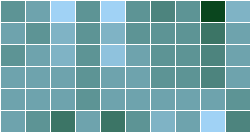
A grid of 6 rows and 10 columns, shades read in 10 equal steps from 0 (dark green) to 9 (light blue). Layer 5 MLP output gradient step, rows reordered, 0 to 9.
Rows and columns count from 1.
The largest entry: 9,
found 3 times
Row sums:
55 54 57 55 58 54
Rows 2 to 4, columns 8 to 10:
5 3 6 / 5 4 6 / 5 4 6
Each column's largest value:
6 6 9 6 9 6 7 6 9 7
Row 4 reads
6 6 6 5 6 6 5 5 4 6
